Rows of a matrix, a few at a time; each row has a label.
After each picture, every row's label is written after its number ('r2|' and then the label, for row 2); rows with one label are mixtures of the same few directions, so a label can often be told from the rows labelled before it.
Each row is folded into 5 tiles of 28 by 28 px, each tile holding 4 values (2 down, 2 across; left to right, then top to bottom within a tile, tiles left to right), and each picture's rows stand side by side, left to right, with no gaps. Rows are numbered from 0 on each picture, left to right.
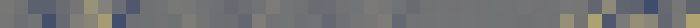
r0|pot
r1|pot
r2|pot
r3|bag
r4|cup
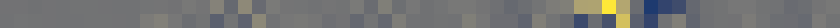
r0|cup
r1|bag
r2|bag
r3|pot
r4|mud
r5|pot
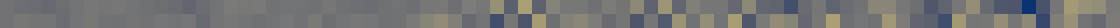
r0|mud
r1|mud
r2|cup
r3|bag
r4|bag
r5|cup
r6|pot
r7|mud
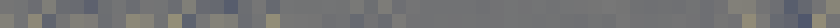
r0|cup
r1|cup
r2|bag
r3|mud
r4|mud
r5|pot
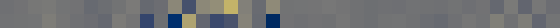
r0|pot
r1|cup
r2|mud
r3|bag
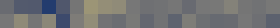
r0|mud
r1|cup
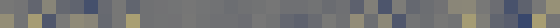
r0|cup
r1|pot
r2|bag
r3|pot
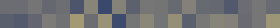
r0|bag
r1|cup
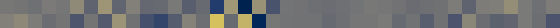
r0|bag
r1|bag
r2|pot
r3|cup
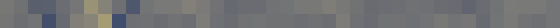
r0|pot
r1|mud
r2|mud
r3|mud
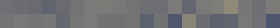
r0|mud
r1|cup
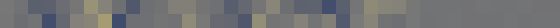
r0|pot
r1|pot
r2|mud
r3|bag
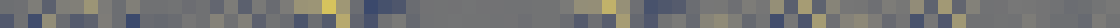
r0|cup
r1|bag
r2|mud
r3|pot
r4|mud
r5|bag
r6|bag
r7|pot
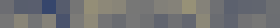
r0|mud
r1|mud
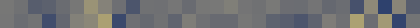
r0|pot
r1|cup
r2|bag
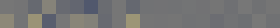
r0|cup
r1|bag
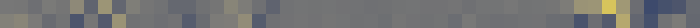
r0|bag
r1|pot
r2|pot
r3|cup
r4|mud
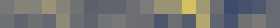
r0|mud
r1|mud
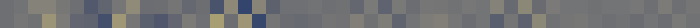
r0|pot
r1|bag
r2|bag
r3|bag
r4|bag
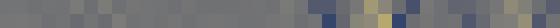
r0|bag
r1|cup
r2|pot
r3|pot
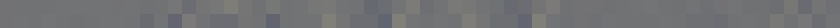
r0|cup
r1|cup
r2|pot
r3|pot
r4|cup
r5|bag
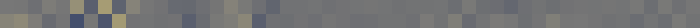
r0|bag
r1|pot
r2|cup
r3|cup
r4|bag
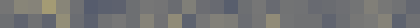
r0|mud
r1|cup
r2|pot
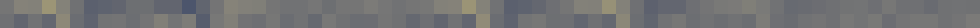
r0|mud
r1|mud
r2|cup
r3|mud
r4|mud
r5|mud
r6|cup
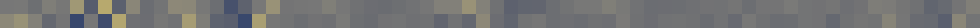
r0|bag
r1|pot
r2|mud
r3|mud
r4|mud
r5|cup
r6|pot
